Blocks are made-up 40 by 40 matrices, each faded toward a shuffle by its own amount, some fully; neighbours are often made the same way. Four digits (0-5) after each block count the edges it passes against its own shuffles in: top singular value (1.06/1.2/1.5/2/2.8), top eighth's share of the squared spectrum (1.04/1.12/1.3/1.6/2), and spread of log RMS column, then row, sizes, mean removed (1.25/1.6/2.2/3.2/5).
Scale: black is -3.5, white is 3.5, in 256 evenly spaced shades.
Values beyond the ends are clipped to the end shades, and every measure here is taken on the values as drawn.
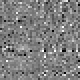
3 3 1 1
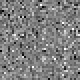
2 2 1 0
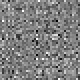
4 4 2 2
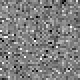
2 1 0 0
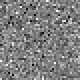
0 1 0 0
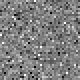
0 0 0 0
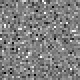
0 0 0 1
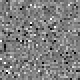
1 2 0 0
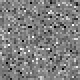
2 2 0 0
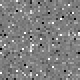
1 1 0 0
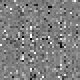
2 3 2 1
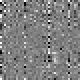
3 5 3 2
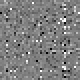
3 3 2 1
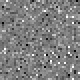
0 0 0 0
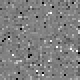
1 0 0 0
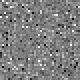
0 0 0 0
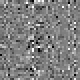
4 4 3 2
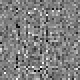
3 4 2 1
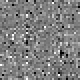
3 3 1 1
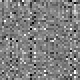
3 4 2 2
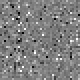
2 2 1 0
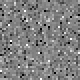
1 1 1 0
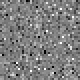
0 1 0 0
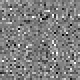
3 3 2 1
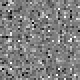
3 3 2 1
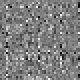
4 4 3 2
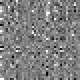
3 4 2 2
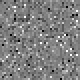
1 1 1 0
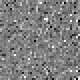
2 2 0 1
